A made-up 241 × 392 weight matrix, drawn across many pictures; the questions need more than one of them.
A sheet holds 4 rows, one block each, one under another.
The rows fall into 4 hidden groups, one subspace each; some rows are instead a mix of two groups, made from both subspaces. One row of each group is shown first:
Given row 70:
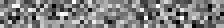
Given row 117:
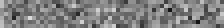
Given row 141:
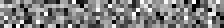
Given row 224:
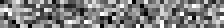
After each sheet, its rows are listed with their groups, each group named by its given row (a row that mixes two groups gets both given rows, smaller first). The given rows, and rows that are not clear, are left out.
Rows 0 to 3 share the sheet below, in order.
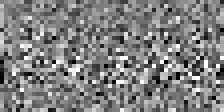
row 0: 117
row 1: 117
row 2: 117
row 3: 141
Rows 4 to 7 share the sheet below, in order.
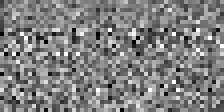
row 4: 117
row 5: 141
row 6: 70
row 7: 141
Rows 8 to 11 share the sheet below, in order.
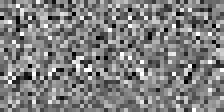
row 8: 70
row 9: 141
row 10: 70
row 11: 70
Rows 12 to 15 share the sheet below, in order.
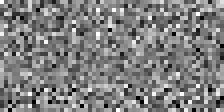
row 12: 117
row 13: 141
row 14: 117
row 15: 70 and 117
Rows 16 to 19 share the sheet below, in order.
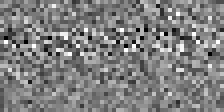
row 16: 70
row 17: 224
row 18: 70 and 224
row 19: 117
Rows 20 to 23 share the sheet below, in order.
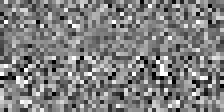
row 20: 141
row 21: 117
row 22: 70
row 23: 117
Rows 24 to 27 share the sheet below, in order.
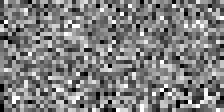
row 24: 141
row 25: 224
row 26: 224
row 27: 117
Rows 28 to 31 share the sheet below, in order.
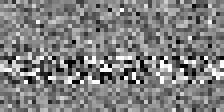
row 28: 141 and 224
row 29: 70
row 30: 224
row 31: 70
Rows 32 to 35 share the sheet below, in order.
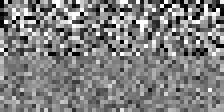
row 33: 141
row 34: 117 and 141
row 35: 141
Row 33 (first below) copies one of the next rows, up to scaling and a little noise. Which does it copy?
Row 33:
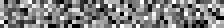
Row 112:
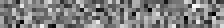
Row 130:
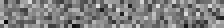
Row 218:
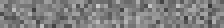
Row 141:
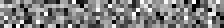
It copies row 130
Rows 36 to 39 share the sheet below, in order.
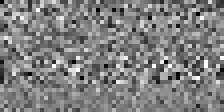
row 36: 117
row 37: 224
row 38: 117
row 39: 141
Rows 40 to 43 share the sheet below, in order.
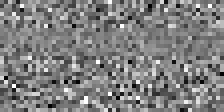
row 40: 141
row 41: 70
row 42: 141
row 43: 224
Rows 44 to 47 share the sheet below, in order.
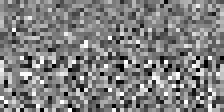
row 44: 117 and 141
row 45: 224
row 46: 117
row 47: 141
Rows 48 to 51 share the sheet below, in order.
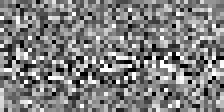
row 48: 70
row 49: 70 and 117
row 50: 224
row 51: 117
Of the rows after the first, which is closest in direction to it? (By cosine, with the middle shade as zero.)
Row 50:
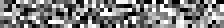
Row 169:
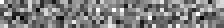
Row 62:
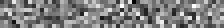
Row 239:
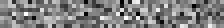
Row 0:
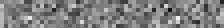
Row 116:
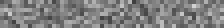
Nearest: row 116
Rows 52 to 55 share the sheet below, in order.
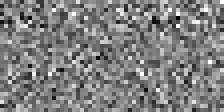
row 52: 70 and 117
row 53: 224
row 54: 70
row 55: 70
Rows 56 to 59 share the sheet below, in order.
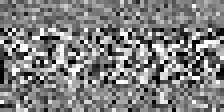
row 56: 224
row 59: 70
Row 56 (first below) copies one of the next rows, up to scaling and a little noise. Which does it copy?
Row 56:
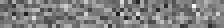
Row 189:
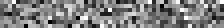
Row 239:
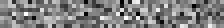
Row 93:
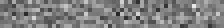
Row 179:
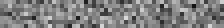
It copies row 93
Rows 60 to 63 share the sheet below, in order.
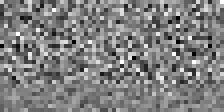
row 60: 117
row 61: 70
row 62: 224
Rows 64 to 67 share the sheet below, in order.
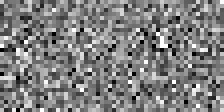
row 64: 117
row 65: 70
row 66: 70
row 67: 141
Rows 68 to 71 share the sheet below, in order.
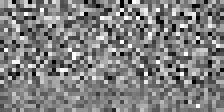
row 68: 224
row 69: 141
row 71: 117 and 141
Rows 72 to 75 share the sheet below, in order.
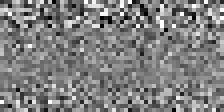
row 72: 224
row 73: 117 and 141
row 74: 224
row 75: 70
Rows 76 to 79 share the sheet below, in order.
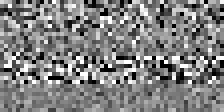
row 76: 224
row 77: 141
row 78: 224
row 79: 141
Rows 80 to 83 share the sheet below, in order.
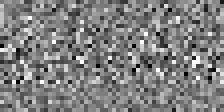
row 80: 117
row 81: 70
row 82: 141
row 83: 70
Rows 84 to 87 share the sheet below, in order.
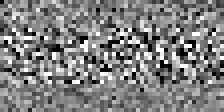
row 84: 117
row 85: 224
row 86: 224
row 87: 70 and 224
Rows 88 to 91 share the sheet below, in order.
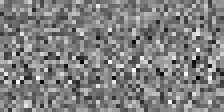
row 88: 117 and 141
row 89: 141
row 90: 141
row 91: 70
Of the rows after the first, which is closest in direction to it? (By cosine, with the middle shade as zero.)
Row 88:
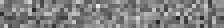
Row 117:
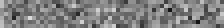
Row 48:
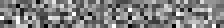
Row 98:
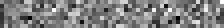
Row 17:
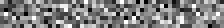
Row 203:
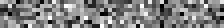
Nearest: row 98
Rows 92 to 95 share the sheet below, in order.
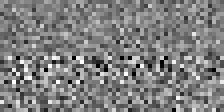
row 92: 141
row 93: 224
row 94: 141 and 224
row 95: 70
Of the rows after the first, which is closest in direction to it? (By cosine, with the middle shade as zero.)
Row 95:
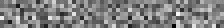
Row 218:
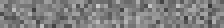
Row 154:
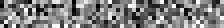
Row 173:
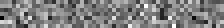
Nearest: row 154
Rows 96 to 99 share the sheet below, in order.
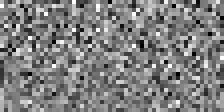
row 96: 141
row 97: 70
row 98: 117
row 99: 117
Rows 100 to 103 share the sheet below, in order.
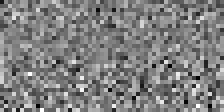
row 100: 117
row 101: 117
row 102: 117
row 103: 141
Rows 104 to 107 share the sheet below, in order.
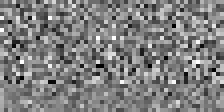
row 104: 70
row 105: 117
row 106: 141
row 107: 117
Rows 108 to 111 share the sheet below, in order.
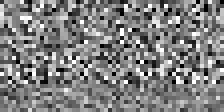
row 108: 117
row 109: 224
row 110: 70
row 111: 224
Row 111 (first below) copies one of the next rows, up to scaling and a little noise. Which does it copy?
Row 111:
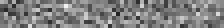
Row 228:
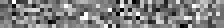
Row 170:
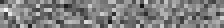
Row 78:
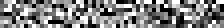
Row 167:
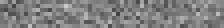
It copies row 167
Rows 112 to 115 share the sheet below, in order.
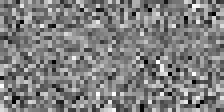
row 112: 141
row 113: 224
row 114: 70
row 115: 117
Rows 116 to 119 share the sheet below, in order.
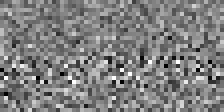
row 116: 224
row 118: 141
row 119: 224
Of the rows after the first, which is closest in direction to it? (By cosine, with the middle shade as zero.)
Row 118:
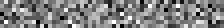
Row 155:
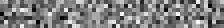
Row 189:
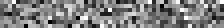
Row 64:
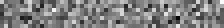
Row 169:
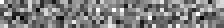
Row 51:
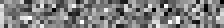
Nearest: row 155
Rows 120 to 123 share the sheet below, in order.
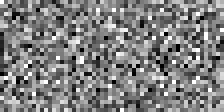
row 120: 117
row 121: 117
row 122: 70 and 141
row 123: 141
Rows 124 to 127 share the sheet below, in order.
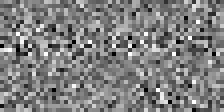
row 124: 141
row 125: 70
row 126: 70
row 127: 70
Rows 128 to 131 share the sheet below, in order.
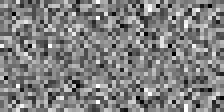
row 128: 70 and 141
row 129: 70
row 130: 141
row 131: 70 and 141
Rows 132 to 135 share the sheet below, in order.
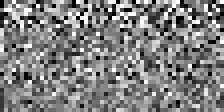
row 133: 117 and 141
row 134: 70
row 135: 117
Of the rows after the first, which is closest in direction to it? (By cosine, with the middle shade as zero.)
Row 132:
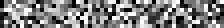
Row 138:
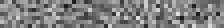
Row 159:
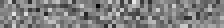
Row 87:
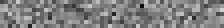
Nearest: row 87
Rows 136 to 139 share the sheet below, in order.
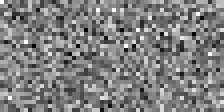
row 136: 117
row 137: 224
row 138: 70 and 224
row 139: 224
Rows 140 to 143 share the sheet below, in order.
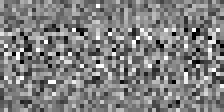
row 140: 141
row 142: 141
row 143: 117
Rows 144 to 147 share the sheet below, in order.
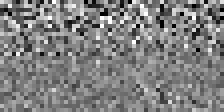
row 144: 224
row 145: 141
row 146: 141
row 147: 70
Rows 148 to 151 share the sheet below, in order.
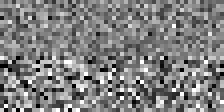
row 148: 70
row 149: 141
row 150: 224
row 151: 141 and 224
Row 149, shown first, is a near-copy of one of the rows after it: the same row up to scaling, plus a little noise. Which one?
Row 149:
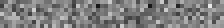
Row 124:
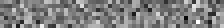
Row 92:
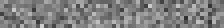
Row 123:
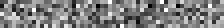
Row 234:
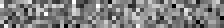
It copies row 123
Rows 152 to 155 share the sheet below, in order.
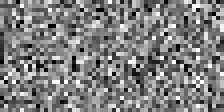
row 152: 141
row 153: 117
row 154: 141
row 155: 117 and 141
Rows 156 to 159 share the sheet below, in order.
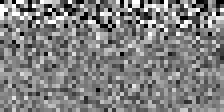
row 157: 141
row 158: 117
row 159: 141 and 224
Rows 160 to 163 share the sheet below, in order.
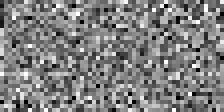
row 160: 117
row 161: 117
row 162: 70 and 117
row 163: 70
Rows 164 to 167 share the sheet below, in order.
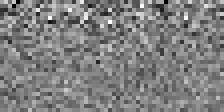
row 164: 70 and 224
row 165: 224
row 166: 70 and 141
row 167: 224
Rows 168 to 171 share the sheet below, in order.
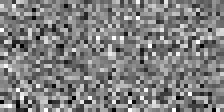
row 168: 141 and 224
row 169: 117
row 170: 224
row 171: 70
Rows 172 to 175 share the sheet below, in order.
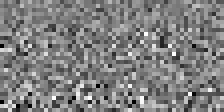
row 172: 141
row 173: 70
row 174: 224
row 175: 70
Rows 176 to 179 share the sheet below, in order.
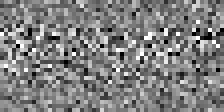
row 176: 141
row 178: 224
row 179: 224
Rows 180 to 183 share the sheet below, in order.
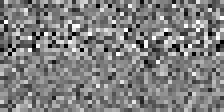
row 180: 141
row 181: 70 and 117
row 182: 70 and 141
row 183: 70
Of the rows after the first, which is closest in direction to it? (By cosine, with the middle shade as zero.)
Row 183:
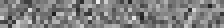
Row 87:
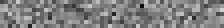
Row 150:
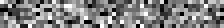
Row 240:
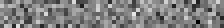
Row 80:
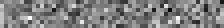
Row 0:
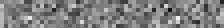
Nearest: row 87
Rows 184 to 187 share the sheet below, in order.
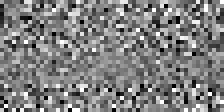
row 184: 117
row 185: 70 and 224
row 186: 70
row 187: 141
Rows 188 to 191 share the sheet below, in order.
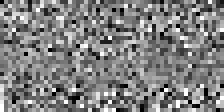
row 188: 117
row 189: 224
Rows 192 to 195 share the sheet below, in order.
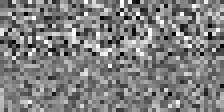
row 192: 224
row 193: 141 and 224
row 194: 224
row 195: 117
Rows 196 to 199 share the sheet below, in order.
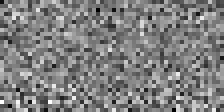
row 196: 117
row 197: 224
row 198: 117
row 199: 70
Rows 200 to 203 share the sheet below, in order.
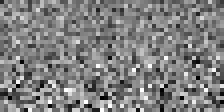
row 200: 117
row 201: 117 and 141
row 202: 141
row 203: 224
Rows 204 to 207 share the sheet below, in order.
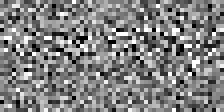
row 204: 70
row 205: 224
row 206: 70 and 224
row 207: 70
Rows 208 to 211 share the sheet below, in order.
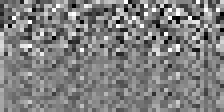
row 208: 70 and 117
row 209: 117
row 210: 117
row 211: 117
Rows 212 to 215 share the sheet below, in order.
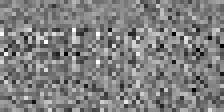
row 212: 70
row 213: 141
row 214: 141
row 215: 224
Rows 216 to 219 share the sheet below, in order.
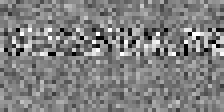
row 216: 224
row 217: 141
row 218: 141
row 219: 117
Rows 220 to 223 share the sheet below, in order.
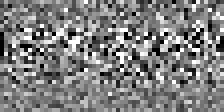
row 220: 141 and 224
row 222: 224
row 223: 224
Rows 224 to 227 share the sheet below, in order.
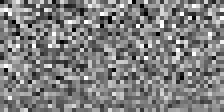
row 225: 70
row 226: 224
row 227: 117 and 224
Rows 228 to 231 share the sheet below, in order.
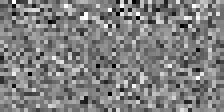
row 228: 224
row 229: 141
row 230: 70 and 117
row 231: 224
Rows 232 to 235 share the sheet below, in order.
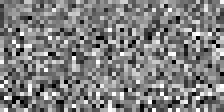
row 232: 117
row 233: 141
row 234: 141
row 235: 117
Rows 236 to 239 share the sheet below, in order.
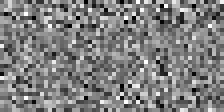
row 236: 224
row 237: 70 and 141
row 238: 70
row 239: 224
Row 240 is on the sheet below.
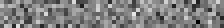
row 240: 141
